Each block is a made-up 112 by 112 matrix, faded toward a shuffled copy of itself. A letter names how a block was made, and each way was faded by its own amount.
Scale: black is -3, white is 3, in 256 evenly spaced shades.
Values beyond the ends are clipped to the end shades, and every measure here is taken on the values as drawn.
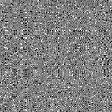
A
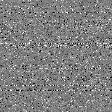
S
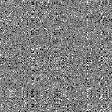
A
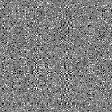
A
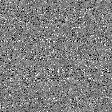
S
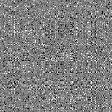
A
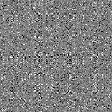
A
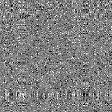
A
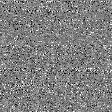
S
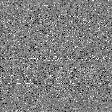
S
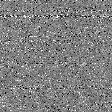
S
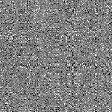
A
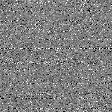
S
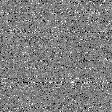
S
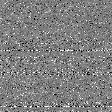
S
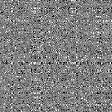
A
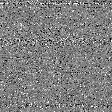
S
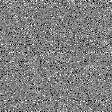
S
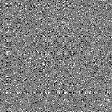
A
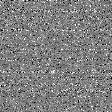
S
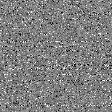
S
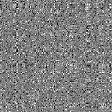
A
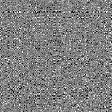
A
